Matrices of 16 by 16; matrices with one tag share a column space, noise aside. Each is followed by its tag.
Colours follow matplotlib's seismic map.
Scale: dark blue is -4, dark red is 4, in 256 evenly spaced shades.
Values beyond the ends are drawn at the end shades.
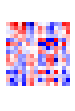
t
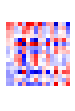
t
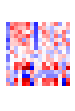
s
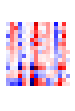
s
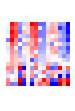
s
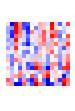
s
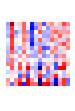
s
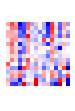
s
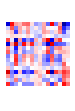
t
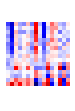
s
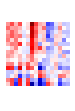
s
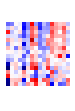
s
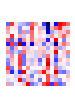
t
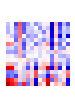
s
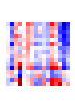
s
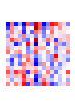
t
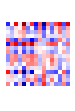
t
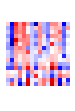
s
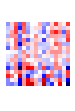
s
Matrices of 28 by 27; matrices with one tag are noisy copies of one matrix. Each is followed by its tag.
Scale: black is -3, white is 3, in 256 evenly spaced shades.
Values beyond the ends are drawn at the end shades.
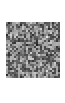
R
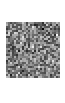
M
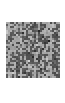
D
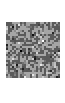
R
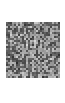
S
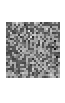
S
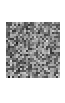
S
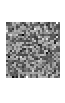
R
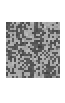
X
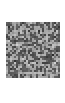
R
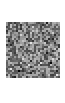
M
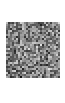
M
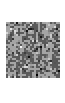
D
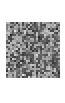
D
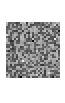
M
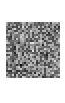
M
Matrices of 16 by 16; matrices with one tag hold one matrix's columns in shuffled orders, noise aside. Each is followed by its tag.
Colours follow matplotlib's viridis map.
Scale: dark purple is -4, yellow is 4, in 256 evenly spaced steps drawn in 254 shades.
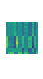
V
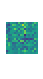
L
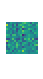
L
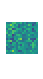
L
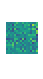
L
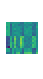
V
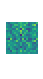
L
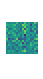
L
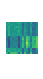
V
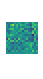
L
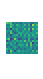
L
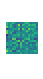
L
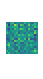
L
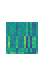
V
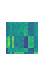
V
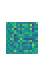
L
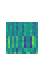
V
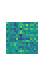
L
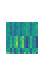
V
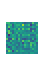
L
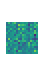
L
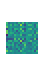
L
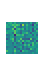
L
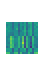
V
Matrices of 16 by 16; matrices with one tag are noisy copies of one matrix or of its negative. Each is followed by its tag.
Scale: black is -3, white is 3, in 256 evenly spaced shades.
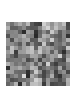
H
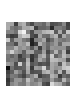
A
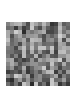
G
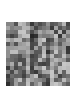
A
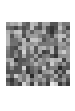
G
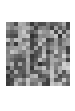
A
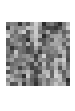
H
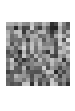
G
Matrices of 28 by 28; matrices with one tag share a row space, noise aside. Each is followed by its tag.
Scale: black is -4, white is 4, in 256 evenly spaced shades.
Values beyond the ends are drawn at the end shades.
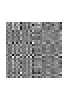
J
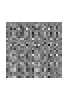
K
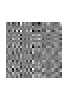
J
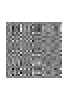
J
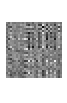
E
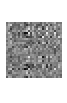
E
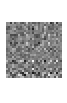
K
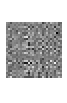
E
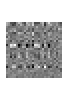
K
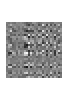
E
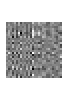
J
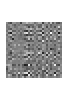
E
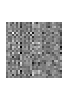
J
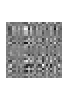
E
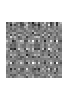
K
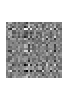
E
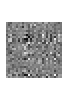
E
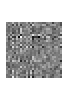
J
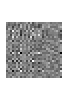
J
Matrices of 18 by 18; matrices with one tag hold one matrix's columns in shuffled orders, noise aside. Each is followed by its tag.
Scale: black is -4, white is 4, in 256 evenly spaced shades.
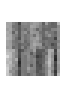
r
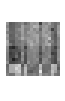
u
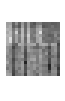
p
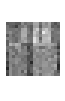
p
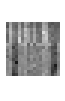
p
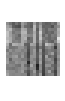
p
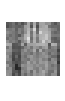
p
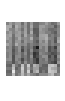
u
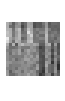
p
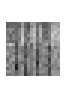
p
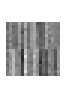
r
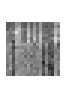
p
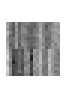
r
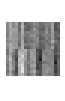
r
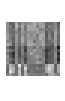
u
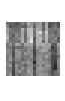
p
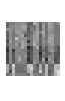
u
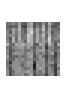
p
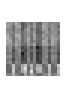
u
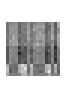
u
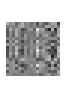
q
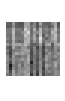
p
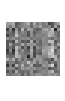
q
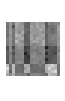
u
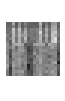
p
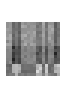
u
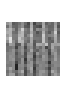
p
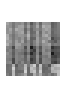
u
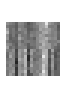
r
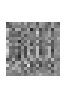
q
